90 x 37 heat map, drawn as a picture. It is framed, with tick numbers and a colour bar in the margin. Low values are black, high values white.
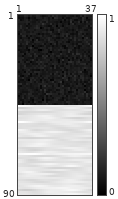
The table splits into 2 rows of 1 panel. Panel 1,1: very low, fine-grained, faint in contrast. Panel 2,1: very high, streaked across, faint in contrast.
